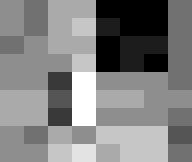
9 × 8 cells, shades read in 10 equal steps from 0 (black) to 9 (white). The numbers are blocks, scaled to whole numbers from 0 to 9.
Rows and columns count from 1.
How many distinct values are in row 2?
6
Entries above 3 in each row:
5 5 5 5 7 7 7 7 8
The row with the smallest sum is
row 1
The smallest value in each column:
4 4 2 5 0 0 0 3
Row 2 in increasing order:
0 0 1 4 4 5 6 7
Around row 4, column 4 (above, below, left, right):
6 9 5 0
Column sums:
46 44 43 66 30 32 30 36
